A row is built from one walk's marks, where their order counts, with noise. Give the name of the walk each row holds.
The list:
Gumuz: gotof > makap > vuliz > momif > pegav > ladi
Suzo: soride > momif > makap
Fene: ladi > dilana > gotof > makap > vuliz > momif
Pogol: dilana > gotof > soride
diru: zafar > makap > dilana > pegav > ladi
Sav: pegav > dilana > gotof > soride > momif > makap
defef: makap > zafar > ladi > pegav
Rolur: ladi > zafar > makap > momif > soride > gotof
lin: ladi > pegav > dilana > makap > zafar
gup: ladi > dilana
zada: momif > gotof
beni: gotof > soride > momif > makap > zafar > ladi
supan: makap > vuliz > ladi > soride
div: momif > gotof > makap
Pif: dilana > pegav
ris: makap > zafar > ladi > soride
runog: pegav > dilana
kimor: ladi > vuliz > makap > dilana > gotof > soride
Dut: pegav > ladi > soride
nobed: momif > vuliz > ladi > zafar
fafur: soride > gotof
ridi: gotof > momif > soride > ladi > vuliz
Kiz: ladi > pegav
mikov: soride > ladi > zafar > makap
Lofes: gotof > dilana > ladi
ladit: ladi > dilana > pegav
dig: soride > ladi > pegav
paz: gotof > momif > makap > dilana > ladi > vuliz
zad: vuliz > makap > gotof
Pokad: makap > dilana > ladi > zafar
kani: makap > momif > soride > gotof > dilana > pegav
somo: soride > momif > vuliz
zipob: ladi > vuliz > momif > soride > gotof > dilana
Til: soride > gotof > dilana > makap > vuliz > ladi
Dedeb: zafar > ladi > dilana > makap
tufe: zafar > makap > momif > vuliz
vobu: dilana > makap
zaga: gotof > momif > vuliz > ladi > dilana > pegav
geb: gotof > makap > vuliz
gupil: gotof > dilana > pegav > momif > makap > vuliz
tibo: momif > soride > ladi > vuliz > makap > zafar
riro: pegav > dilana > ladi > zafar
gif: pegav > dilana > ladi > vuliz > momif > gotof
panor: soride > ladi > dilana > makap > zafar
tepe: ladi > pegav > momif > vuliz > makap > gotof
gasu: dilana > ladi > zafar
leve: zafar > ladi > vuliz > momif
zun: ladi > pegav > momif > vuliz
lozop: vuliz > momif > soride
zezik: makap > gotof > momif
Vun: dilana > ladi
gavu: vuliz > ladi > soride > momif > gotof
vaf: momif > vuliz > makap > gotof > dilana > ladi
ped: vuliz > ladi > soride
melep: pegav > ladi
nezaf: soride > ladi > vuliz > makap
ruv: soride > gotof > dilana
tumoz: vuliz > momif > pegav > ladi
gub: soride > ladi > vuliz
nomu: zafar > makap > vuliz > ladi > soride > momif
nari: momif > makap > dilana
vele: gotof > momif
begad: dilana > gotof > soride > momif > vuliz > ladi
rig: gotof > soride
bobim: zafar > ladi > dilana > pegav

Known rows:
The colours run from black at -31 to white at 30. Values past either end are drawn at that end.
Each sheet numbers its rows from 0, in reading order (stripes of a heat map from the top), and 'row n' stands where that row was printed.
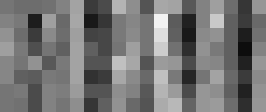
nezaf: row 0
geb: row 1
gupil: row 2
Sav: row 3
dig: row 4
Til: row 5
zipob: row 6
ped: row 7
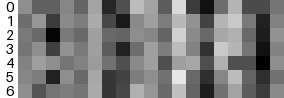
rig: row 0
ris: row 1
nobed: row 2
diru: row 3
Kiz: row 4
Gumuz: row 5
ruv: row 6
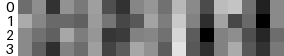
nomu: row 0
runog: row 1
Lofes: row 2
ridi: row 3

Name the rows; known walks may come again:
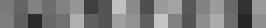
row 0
gub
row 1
tibo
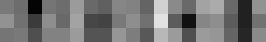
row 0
nobed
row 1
gupil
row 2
zipob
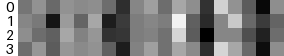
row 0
bobim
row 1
geb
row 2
Lofes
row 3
Dedeb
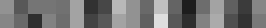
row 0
ruv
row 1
ridi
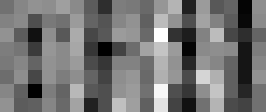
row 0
gup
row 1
tepe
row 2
vele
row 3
vobu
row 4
Fene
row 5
leve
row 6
div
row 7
rig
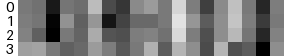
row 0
kani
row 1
zad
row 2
vaf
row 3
melep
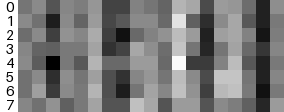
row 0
kimor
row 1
zaga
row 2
Pokad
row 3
Til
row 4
zada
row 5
nomu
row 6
defef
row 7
dig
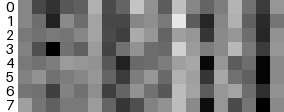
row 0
somo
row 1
paz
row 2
panor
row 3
lozop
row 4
Vun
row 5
lin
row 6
gavu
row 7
Pif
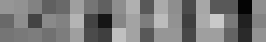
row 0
Dut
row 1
ris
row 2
mikov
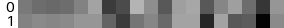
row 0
nezaf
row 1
ladit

